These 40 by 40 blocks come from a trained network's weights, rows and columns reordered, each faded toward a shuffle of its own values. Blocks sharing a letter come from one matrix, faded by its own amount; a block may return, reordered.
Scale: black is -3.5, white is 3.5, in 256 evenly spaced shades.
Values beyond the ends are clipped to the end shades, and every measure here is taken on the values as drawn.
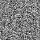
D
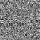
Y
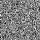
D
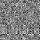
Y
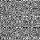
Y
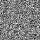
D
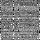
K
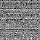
K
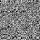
Y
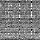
K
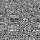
Y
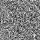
D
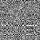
Y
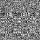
Y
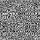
Y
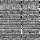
K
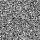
D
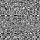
Y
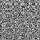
Y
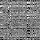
K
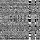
K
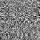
Y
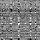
K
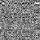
Y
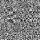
Y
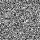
D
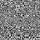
Y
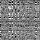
K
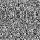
Y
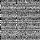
K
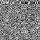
Y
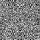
Y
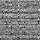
K
